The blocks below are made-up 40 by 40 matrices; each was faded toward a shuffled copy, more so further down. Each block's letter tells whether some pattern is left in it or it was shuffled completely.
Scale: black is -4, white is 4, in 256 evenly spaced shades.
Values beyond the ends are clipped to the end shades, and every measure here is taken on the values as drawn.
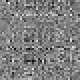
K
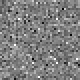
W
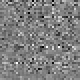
K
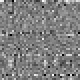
K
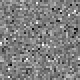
W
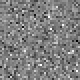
W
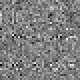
K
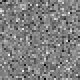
W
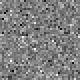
W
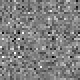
K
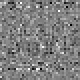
K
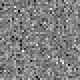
W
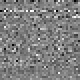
K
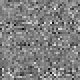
K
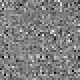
K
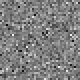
W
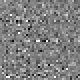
K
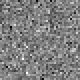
W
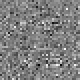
K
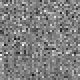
K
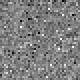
W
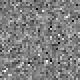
W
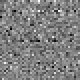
K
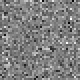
K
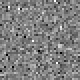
W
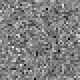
W
